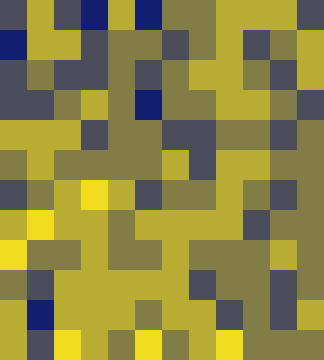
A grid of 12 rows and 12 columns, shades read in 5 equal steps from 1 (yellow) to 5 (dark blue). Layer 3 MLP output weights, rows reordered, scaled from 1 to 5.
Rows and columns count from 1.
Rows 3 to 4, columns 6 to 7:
4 3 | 5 3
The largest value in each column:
5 5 4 5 3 5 4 4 4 4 4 4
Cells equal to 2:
50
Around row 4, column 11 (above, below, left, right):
4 4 2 4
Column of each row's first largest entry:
4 1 1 6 4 8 1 10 2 2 2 2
